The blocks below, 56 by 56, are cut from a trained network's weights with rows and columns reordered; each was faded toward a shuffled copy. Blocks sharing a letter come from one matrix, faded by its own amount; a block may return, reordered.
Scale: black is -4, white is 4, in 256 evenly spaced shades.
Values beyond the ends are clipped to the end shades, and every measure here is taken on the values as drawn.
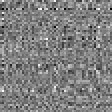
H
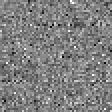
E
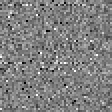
E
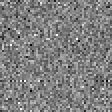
E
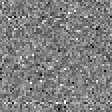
E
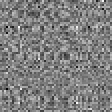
H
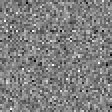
E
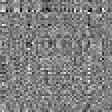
H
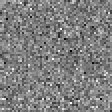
E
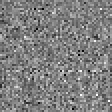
E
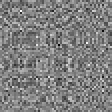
H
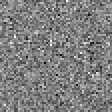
E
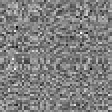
H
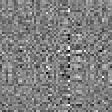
H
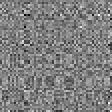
H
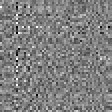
H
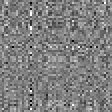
H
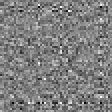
H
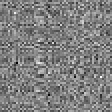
H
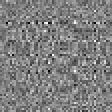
H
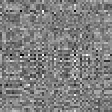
H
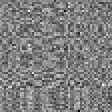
H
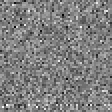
E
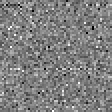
E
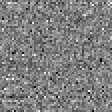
E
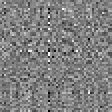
H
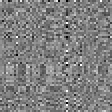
H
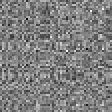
H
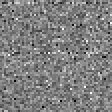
E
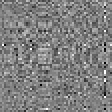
H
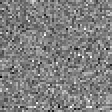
E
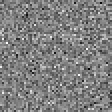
E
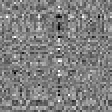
H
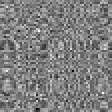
H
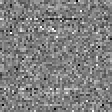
E
